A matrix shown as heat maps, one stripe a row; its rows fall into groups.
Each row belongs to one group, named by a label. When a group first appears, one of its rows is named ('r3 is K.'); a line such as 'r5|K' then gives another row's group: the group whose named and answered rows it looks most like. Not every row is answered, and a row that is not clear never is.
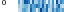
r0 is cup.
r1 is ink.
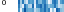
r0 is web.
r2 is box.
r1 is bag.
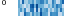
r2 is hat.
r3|bag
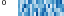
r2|web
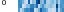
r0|web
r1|hat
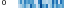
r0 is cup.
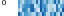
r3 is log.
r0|bag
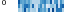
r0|log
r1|cup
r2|box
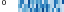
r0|web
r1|bag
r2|ink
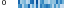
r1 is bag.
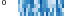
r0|cup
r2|box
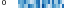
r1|web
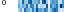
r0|web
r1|hat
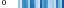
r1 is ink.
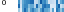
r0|cup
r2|ink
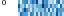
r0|ink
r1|log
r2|box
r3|hat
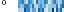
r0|web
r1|cup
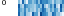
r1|log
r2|log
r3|bag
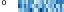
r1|log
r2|cup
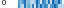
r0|box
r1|bag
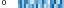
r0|log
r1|hat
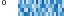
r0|hat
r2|web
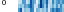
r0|ink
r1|cup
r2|hat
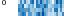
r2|log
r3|web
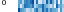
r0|hat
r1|cup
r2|log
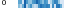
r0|bag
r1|box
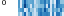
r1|box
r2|web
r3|box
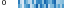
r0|bag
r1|bag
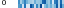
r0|log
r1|hat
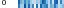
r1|bag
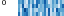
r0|web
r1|web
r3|box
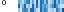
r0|bag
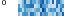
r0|ink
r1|cup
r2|log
